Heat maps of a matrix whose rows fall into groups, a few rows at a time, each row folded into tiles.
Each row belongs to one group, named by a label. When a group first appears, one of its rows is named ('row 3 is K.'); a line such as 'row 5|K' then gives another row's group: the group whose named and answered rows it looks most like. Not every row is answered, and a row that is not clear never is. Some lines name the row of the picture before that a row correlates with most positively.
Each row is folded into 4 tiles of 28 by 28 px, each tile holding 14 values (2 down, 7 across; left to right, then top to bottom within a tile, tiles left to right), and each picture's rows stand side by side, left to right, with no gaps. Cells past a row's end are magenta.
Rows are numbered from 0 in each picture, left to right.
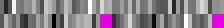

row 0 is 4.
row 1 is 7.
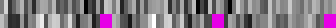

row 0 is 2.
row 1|2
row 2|4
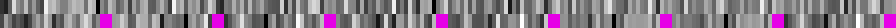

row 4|7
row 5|4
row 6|4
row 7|7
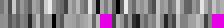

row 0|4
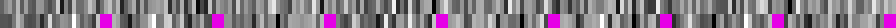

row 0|7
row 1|2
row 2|4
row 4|2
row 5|2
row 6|7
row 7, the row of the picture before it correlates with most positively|1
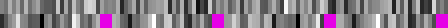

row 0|7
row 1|2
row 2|2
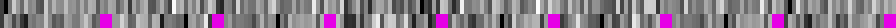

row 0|4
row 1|2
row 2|4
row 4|4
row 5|7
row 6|4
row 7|4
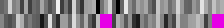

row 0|7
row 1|4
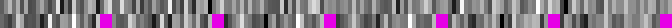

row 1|7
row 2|7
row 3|7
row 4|4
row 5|4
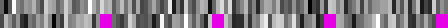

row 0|4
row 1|7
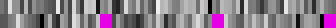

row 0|7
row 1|4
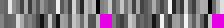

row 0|7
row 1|7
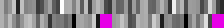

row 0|2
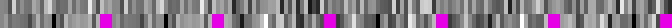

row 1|4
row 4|7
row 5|2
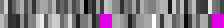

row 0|2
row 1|2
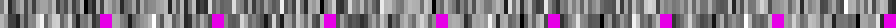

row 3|4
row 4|2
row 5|7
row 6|7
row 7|2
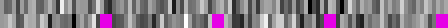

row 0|2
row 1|7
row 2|2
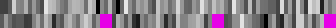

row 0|4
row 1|4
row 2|7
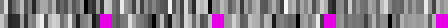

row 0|2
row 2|2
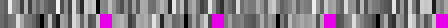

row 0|7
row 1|2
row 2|4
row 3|7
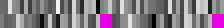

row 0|7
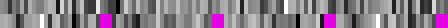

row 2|2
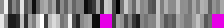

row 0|2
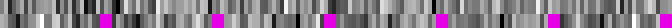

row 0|2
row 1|4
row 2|2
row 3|4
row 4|4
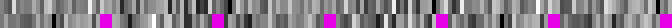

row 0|4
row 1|2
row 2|4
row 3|7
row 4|4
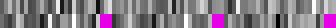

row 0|7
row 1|7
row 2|4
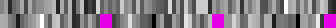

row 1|7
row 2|2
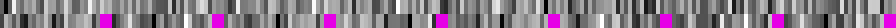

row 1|7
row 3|2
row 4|4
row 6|7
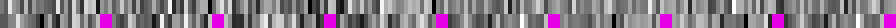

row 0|7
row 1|7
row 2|2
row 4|7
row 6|2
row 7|7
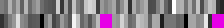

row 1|2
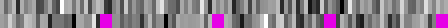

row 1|4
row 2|2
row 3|4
